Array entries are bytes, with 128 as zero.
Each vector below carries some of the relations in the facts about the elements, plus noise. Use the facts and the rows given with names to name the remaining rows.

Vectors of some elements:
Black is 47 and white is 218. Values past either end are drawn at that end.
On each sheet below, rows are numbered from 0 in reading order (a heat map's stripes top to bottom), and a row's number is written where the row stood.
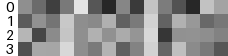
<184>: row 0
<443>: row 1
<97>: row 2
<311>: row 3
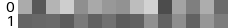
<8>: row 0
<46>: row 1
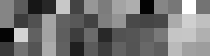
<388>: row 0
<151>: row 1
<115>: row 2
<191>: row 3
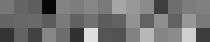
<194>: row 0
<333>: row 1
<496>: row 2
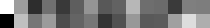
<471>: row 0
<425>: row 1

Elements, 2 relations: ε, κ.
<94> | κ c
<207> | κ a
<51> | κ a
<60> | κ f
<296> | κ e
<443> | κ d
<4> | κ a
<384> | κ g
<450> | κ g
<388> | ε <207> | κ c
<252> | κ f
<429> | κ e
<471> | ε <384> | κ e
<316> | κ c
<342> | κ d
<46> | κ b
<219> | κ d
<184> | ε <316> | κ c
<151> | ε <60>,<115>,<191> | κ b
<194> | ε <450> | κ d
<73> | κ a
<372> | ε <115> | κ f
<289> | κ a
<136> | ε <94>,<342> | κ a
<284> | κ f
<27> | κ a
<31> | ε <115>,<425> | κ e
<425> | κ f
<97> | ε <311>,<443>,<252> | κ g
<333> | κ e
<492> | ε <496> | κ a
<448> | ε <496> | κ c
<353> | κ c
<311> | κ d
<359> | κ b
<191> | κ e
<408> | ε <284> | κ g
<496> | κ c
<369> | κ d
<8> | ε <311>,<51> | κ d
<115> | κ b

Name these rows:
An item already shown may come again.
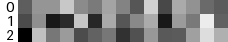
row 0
<252>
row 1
<207>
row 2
<425>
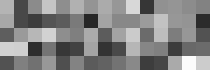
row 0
<97>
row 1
<136>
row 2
<51>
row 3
<384>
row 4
<31>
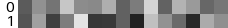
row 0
<443>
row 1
<316>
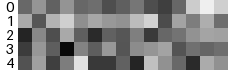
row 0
<372>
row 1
<8>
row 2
<60>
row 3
<450>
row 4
<316>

